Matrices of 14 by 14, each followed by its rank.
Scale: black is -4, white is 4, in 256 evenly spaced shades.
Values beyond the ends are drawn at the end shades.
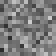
full rank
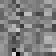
three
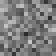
full rank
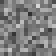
full rank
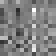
three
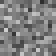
full rank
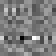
three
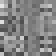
three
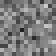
full rank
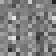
three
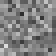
full rank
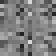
three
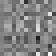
three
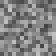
full rank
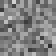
full rank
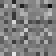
three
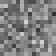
full rank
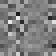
three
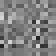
three
